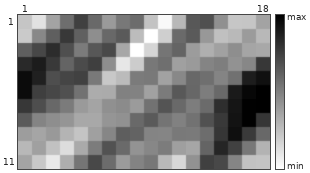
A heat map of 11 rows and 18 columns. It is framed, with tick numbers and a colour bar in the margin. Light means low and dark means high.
Grain: diagonal, up to the right. Histogram: bell-shaped. Slope: none. Roughest part: top middle. Ninth with the highest average: middle right.
